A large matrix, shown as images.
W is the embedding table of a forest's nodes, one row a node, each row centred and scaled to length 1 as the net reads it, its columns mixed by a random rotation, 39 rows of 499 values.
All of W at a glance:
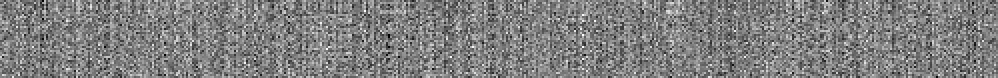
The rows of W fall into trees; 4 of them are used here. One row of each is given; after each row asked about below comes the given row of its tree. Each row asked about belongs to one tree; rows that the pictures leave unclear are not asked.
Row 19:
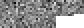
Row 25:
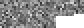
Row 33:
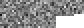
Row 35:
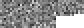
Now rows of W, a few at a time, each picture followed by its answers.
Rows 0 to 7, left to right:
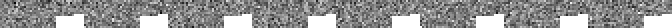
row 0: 19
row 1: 25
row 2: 19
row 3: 19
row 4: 19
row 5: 25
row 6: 25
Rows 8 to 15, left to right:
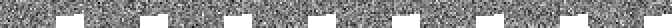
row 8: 33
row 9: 19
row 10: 19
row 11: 33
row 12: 35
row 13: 33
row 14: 33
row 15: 25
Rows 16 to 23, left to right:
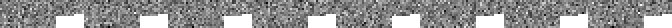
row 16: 33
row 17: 19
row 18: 19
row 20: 25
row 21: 33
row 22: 33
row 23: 19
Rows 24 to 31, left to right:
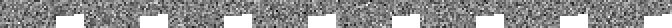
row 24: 33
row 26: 19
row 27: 33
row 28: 35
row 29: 19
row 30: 33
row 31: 33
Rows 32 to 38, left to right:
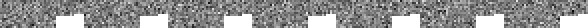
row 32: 35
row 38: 35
